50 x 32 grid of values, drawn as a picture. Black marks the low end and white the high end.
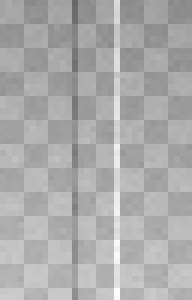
Overall the values sit about 70% of the way up the scale. Neither half mirrors the other. Columns 13 and 20 stand out from the rest. The field climbs toward the bottom.
